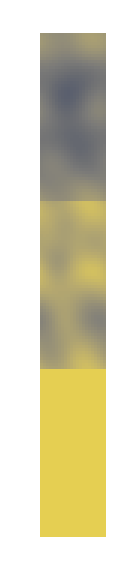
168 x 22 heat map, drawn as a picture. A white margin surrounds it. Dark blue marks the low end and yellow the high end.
The table splits into 3 rows of 1 panel. Panel 1,1: middling, smooth. Panel 2,1: high, smooth. Panel 3,1: very high, flat.
